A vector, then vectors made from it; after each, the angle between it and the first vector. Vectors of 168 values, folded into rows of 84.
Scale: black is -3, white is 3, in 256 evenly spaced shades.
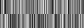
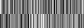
partly opposed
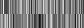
partly aligned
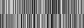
orthogonal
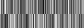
nearly opposite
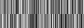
orthogonal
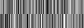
partly opposed
